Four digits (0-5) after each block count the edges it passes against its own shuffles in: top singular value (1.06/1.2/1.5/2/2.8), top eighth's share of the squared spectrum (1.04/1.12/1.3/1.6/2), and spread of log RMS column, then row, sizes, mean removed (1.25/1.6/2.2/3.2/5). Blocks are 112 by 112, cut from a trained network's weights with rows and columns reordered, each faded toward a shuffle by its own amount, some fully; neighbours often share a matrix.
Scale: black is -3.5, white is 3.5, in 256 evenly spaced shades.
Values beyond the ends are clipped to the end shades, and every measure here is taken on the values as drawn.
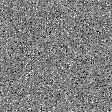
0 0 0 0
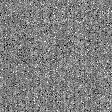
2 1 0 0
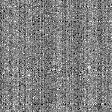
4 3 0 3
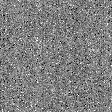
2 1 0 0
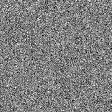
3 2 0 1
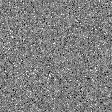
0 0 0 0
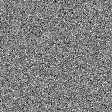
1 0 0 0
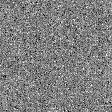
1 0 0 0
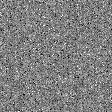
1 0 0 0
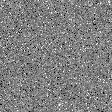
0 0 0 0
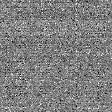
3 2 2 0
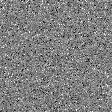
0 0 0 0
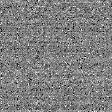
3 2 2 0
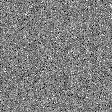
0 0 0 0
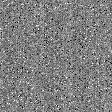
2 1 0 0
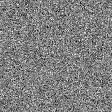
1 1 0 0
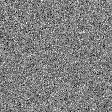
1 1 0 0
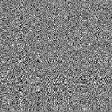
4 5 3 3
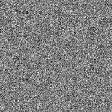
3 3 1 2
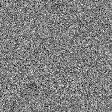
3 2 0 1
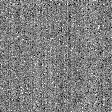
3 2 0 1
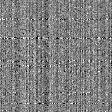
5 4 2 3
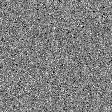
1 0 0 0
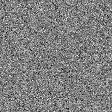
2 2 0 0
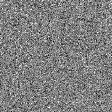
2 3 1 1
